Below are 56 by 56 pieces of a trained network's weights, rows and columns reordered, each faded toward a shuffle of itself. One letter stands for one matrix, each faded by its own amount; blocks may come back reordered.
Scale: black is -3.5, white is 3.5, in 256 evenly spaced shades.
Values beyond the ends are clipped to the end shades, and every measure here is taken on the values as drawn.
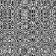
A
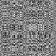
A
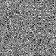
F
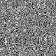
F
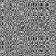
A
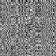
A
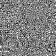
F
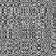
A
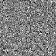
F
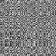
A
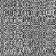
A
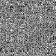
F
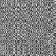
A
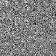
F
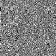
F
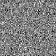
F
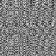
A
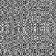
A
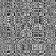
A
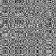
A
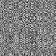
A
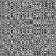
A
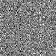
F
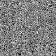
F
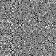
F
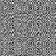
A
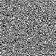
F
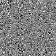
F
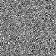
F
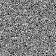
F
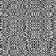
A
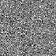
F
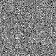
F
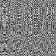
A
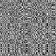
A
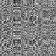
A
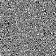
F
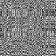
A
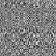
A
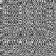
A
